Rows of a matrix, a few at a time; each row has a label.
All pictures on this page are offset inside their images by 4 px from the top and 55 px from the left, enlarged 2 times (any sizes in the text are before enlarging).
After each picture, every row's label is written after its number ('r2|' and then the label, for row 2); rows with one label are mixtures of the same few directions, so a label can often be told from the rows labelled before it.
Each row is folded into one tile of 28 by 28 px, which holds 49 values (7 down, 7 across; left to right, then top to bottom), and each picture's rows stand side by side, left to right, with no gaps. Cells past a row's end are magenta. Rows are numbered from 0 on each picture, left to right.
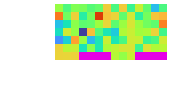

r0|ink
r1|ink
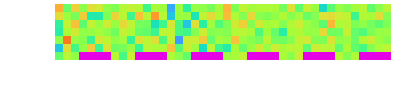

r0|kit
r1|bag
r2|kit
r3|kit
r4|ink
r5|bag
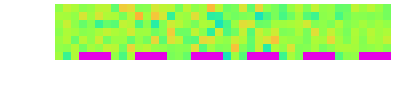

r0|bag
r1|bag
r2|ink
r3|kit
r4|kit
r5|kit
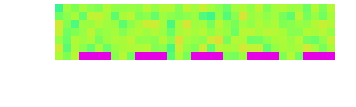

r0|kit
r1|bag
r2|kit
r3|bag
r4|bag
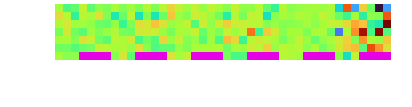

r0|bag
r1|bag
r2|kit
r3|ink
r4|ink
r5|ink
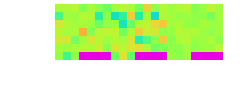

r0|ink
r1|bag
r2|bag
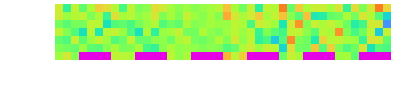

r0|ink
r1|ink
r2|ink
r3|kit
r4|kit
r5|ink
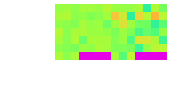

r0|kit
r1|bag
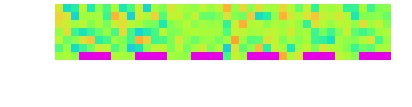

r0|bag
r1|bag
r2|kit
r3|kit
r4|kit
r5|bag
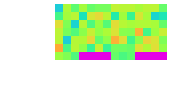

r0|kit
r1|ink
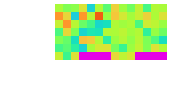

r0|bag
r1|kit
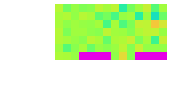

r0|ink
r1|bag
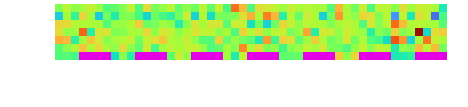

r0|ink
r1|kit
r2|bag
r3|bag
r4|ink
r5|kit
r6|ink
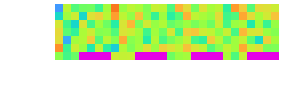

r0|kit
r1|kit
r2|bag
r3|bag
